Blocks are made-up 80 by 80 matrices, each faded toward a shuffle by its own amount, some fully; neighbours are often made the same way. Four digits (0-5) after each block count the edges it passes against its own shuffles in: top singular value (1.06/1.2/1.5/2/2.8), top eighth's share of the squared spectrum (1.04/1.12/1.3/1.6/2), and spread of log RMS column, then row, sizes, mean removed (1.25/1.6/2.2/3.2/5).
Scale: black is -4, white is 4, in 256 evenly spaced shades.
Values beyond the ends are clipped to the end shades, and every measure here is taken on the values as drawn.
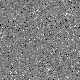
1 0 0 0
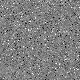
1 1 0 0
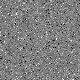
2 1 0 0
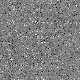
3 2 1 0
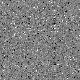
3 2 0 0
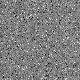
2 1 0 0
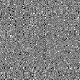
4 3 2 2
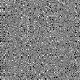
4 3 2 1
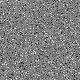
0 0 0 0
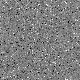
0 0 0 0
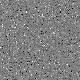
0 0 0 0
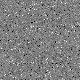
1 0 0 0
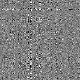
3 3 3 3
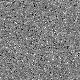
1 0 0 0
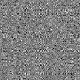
4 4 2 2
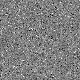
1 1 0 0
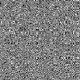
4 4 2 2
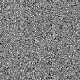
3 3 1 1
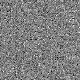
3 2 1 1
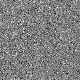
3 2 0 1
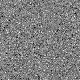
2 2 0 0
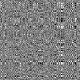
5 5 3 3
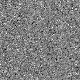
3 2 1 0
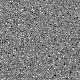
1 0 0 0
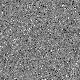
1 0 0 0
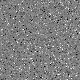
0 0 0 0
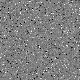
0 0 0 0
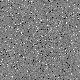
1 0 0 0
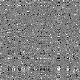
4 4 2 2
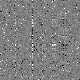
4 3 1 1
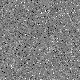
2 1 0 0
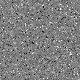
1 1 0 0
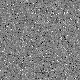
2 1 0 0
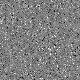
2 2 1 0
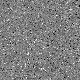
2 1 0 0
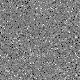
3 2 0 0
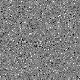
3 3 1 1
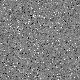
0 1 0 0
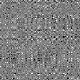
4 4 3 3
